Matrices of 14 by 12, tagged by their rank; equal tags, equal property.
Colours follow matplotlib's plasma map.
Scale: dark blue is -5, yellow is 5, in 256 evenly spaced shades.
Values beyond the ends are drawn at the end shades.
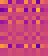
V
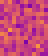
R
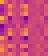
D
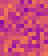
R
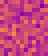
R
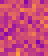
R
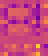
D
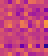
D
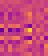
D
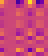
V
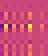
V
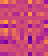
D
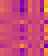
V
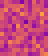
R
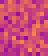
R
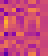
D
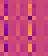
V
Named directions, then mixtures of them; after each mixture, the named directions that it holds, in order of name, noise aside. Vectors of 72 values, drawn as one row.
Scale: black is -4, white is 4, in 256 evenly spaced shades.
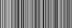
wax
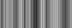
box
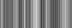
box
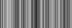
box, wax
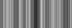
box, wax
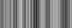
box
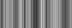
box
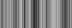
box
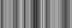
box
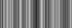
box, wax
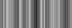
box, wax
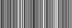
box, wax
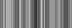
box, wax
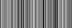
box, wax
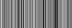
box, wax
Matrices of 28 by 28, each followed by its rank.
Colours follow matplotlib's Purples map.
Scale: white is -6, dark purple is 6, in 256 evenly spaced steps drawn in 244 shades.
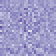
five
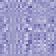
three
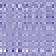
two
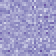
five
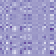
two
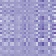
two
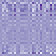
two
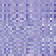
three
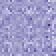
five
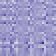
three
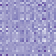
three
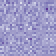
five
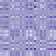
two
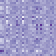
three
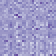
five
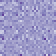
five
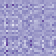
three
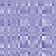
two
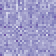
five
